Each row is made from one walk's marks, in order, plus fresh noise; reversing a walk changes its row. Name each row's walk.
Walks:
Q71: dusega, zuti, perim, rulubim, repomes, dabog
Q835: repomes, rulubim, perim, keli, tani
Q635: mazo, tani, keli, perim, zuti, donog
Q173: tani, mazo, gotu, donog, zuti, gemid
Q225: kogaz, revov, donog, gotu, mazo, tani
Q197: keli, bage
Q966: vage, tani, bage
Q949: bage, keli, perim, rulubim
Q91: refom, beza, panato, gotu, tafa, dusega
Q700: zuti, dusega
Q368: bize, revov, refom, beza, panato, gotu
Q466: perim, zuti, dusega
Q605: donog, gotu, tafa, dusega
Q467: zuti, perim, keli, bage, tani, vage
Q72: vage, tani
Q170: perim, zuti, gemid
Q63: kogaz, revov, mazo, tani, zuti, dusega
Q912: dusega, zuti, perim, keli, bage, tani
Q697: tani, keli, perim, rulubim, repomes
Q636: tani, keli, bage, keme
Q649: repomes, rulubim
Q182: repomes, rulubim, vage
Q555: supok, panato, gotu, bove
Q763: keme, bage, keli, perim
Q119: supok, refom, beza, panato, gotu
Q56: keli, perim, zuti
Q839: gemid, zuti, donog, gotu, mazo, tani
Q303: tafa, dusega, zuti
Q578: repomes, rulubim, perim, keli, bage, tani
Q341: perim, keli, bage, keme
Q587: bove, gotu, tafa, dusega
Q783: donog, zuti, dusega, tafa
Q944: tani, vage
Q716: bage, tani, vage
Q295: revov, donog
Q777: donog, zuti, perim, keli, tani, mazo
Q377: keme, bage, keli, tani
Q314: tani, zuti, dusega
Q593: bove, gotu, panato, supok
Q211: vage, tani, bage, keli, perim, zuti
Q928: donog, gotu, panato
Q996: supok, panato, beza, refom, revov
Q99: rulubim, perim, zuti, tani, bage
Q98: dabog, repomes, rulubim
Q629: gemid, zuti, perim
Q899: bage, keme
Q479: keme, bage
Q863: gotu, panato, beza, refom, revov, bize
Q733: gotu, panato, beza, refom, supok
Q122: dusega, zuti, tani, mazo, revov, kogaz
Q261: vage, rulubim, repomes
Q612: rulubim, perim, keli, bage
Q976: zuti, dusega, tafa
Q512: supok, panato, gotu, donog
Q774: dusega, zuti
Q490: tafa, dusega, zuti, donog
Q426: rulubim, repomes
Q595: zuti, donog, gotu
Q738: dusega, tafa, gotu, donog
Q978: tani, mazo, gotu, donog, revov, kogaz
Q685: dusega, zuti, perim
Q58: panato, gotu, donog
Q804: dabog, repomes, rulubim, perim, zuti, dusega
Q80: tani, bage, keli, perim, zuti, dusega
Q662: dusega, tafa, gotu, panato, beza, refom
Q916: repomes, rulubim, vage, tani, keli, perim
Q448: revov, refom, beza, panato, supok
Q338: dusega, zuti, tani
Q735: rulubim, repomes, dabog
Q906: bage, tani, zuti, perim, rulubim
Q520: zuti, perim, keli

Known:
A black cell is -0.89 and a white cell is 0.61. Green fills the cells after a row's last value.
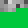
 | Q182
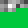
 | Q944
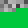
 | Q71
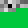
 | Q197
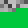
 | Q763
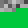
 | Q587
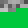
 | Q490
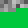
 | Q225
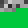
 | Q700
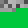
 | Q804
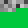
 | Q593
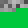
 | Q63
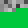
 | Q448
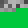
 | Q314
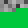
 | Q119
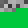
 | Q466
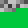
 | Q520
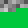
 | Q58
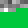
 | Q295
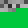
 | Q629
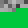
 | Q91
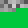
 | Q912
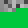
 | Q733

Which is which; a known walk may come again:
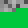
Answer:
Q662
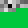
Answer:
Q197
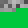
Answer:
Q63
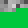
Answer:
Q716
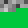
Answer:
Q928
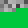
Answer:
Q71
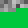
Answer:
Q225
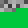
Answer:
Q685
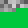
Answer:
Q377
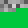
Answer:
Q99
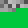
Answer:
Q211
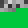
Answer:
Q774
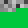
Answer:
Q593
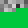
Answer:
Q735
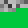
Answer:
Q612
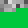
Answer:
Q261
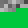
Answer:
Q605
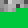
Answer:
Q182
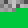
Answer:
Q916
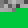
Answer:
Q91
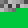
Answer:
Q56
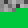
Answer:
Q119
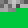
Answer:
Q777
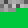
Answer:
Q906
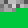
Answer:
Q697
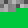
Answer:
Q512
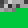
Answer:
Q700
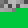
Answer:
Q80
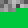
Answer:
Q839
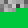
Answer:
Q98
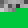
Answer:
Q976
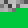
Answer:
Q763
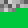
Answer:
Q636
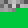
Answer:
Q912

